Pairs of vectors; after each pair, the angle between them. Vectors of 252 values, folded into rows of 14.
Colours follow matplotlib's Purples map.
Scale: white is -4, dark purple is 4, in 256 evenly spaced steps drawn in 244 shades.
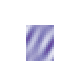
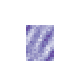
nearly opposite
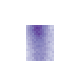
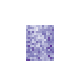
partly opposed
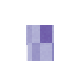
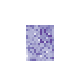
partly aligned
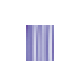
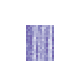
nearly parallel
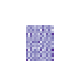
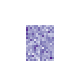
orthogonal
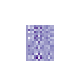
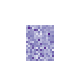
partly opposed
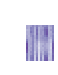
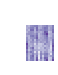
nearly parallel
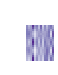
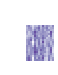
nearly opposite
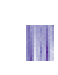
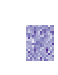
orthogonal
